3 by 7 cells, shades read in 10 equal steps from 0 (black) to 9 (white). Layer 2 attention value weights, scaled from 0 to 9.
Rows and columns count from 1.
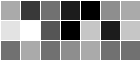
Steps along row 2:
up down down up down up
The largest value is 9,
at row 2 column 2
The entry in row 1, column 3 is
4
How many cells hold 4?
5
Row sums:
24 35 33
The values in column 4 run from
0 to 5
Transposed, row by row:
6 8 4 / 2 9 6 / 4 3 4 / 1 0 5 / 0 7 6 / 5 1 4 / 6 7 4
